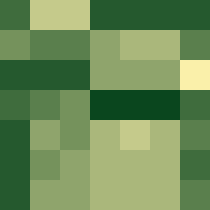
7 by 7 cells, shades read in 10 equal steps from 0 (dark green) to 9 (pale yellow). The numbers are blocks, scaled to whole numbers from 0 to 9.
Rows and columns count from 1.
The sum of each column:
12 28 29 29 31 30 23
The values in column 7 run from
1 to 9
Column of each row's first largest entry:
2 5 7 3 5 4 4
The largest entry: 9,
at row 3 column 7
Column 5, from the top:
1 6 5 0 7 6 6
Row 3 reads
1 1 1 5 5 5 9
